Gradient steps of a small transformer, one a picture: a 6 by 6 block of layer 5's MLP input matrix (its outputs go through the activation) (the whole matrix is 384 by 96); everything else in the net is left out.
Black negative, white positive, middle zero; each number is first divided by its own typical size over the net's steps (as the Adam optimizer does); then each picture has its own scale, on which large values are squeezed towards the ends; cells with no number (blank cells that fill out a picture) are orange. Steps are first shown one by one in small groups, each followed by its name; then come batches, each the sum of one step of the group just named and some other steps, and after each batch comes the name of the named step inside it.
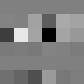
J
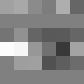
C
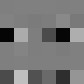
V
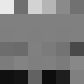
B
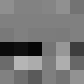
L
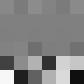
B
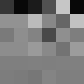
J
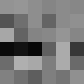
L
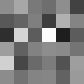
V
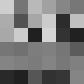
B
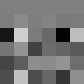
V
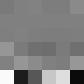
C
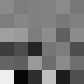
L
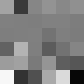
C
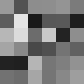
C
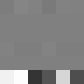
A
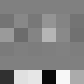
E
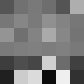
E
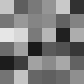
A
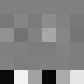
E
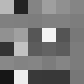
A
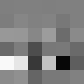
A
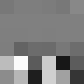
A
